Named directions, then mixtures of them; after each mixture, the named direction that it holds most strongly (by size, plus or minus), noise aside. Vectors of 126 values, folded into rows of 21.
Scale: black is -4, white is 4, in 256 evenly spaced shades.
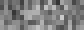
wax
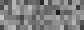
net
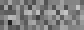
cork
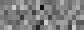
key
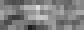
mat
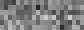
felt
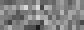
key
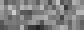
wax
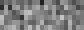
wax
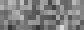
wax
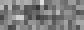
net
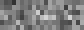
felt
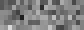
wax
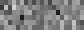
net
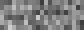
net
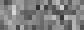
wax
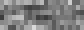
mat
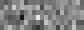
key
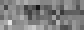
mat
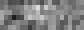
mat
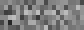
cork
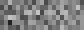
cork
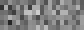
cork
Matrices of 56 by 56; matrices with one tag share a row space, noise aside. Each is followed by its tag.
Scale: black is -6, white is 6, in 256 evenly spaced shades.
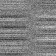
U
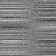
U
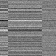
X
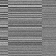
X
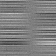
U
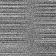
U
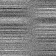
U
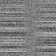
U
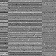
X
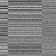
X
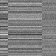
X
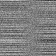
U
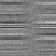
U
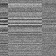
X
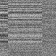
X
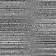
U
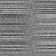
U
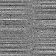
U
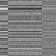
X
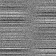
U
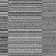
X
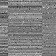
X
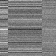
X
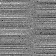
U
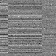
X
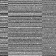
X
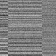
X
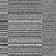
X
